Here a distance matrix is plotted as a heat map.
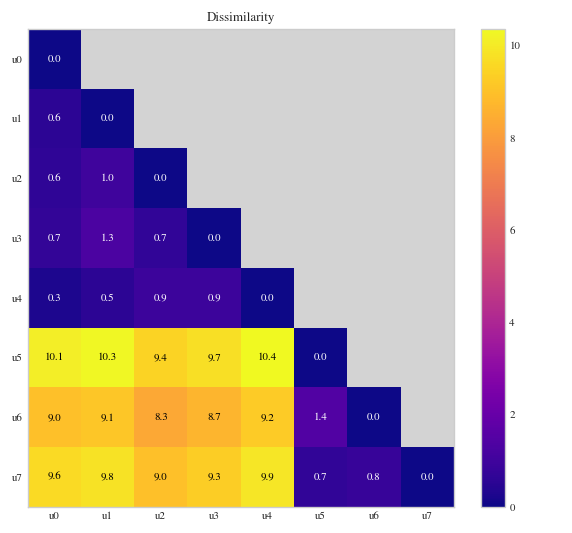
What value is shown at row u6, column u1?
9.1
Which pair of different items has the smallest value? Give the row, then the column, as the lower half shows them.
u4, u0
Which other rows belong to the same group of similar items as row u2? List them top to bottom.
u0, u1, u3, u4
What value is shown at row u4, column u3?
0.9
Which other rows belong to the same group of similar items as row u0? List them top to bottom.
u1, u2, u3, u4
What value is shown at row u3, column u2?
0.7
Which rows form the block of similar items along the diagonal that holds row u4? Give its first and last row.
u0 to u4
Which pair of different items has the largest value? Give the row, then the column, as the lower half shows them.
u5, u4
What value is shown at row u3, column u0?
0.7
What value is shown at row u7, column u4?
9.9
